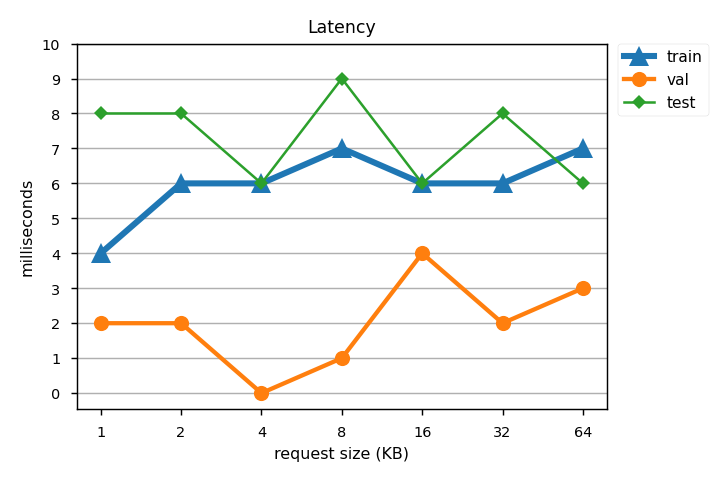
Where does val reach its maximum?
16
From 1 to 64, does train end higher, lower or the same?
higher
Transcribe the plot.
Title: Latency
x-axis: request size (KB), ticks 1 2 4 8 16 32 64
y-axis: milliseconds, ticks 0 1 2 3 4 5 6 7 8 9 10
Legend: train, val, test
Values:
train: 4 6 6 7 6 6 7
val: 2 2 0 1 4 2 3
test: 8 8 6 9 6 8 6
